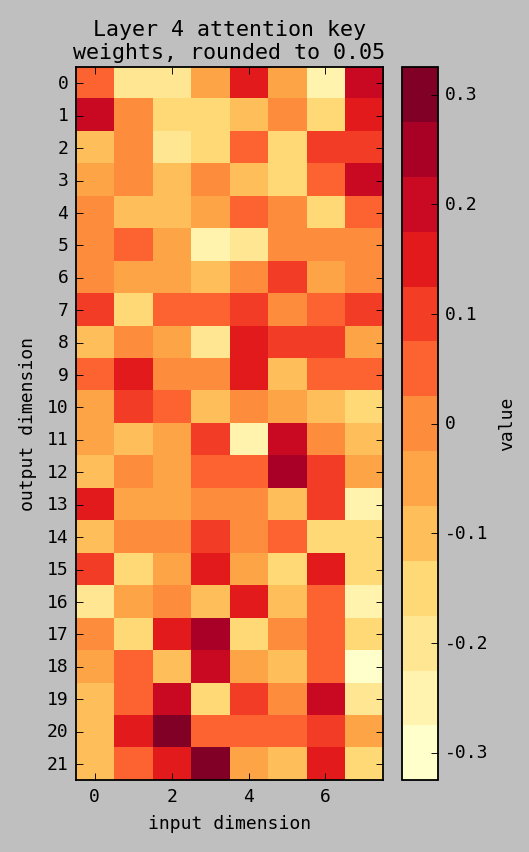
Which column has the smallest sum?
7
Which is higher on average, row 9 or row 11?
row 9
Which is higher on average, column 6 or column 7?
column 6
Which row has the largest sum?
20
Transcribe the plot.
Title: Layer 4 attention key weights, rounded to 0.05
x-axis: input dimension, ticks 0 2 4 6
y-axis: output dimension, ticks 0 1 2 3 4 5 6 7 8 9 10 11 12 13 14 15 16 17 18 19 20 21 (0 at the top)
Colour bar: value, ticks -0.3 -0.2 -0.1 0 0.1 0.2 0.3
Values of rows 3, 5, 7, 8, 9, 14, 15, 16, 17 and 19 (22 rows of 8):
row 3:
-0.05 0 -0.1 0 -0.1 -0.15 0.05 0.2
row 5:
0 0.05 -0.05 -0.25 -0.2 0 0 0
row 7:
0.1 -0.15 0.05 0.05 0.1 0 0.05 0.1
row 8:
-0.1 0 -0.05 -0.2 0.15 0.1 0.1 -0.05
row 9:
0.05 0.15 0 0 0.15 -0.1 0.05 0.05
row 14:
-0.1 0 0 0.1 0 0.05 -0.15 -0.15
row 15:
0.1 -0.15 -0.05 0.15 -0.05 -0.15 0.15 -0.15
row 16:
-0.2 -0.05 0 -0.1 0.15 -0.1 0.05 -0.25
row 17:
0 -0.15 0.15 0.25 -0.15 0 0.05 -0.15
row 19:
-0.1 0.05 0.2 -0.15 0.1 0 0.2 -0.2
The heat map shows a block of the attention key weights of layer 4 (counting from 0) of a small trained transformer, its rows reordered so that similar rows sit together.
